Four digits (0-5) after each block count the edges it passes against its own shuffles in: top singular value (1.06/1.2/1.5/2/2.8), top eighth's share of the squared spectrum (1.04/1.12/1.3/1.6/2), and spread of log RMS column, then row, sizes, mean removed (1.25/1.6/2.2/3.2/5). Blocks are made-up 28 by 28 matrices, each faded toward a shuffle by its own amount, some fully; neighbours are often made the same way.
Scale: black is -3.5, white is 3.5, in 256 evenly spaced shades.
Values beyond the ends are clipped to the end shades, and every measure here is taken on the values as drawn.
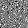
0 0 0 0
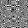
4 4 2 2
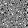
2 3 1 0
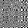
4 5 2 2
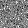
0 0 0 0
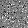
1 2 0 0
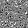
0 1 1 0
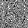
2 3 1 0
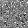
0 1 0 0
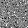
1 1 0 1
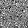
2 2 0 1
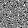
0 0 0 0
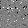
2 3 0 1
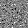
0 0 0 0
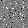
1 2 0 0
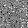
1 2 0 0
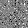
2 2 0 0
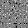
2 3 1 1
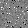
1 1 0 0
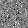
1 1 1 0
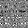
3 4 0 2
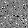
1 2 0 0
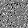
1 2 0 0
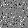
1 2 0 1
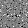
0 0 0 1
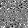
2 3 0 2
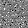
1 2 0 0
